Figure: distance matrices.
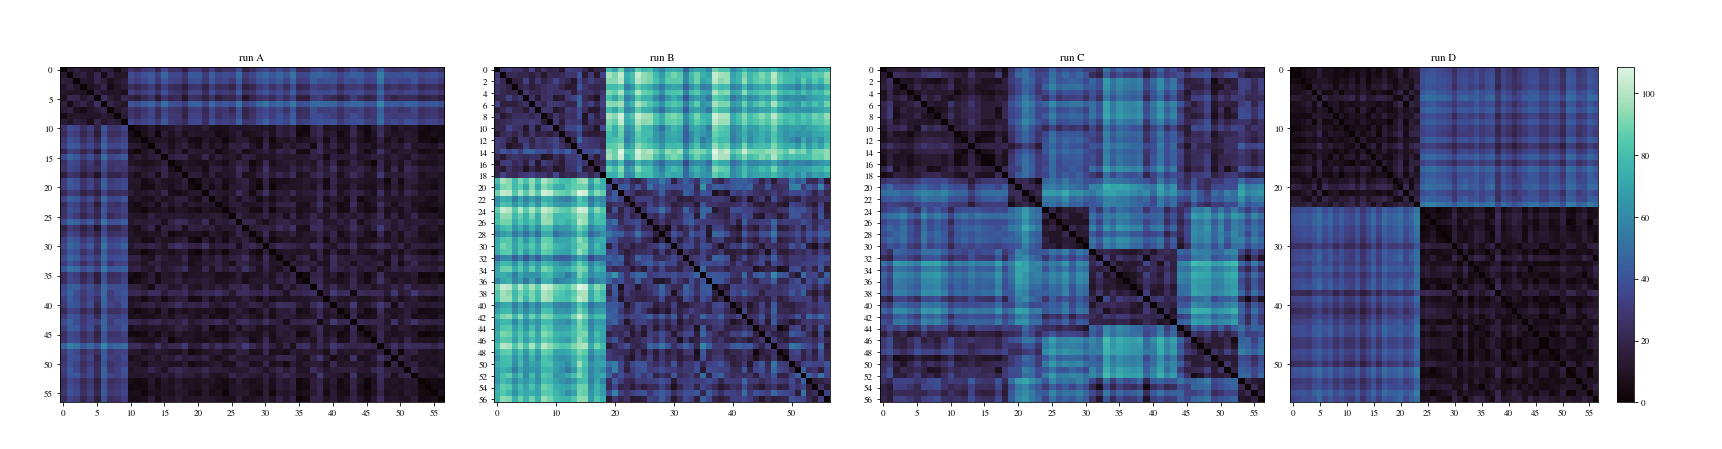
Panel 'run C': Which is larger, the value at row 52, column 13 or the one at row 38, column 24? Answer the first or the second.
the second
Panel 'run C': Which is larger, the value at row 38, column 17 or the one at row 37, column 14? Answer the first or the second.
the first
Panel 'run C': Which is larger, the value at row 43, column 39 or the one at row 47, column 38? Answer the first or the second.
the second
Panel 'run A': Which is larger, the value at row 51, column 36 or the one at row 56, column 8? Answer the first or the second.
the second
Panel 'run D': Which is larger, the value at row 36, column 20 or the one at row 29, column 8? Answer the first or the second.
the first
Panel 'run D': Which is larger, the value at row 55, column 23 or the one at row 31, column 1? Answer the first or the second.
the first
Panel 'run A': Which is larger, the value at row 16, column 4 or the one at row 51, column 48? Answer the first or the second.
the first
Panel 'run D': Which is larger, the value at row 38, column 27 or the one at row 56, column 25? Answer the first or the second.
the first
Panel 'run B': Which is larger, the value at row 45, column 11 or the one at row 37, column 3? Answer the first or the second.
the second
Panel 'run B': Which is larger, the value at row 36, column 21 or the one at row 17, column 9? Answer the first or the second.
the first
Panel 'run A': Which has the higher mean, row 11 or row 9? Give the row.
9
